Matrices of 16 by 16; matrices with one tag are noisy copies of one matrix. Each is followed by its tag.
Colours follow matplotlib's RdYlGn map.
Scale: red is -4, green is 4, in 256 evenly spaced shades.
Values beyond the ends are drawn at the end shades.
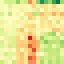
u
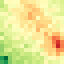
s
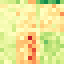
u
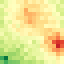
s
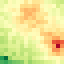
s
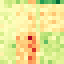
u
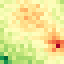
s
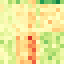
u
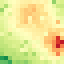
s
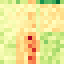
u
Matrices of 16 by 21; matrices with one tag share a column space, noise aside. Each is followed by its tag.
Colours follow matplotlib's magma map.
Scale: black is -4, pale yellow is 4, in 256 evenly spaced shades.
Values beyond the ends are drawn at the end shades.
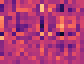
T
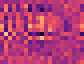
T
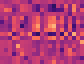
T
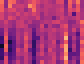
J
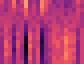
J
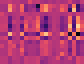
T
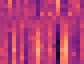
J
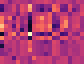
T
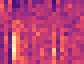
J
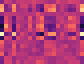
T
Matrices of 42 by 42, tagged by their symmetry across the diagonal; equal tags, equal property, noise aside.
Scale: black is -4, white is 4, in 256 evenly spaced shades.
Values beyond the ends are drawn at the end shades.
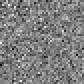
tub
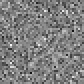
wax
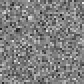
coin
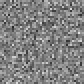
tub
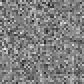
coin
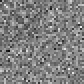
wax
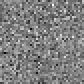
coin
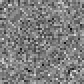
wax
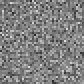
wax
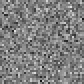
tub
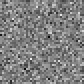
tub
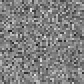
coin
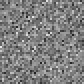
wax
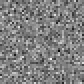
coin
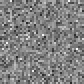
tub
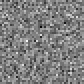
coin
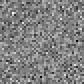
wax
